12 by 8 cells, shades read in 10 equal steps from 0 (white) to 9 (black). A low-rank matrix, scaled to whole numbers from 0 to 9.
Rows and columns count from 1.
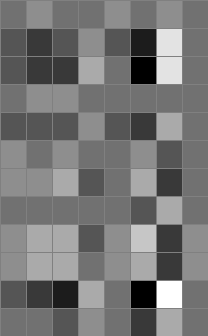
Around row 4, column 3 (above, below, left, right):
7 6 4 5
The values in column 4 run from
3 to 6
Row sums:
37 43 43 38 43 38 37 39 33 33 43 40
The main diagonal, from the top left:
5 7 7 5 6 4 7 5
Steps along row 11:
up up down up up down up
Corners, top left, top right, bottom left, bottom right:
5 5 5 5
